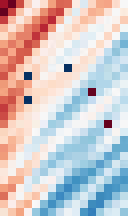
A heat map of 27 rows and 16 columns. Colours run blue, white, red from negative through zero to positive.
Lone odd cells: 5, 2 higher and 3 lower than their neighbours. Ninth with the lowest average: bottom right. Grain: diagonal, up to the right. Ninth with the highest average: top left. Slope: up to the top left. Average level on the scale: 50%.
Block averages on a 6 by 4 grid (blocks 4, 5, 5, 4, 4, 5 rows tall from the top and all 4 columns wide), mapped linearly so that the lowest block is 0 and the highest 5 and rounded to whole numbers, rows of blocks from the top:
5 5 3 3
5 3 2 1
4 3 2 1
4 2 1 2
3 1 0 0
4 1 0 0
